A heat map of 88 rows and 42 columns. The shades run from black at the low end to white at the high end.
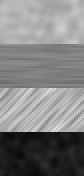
The table splits into 4 rows of 1 panel. Panel 1,1: high, blotchy, faint in contrast. Panel 2,1: middling, streaked across, faint in contrast. Panel 3,1: high, slanting up to the right. Panel 4,1: very low, blotchy, faint in contrast.
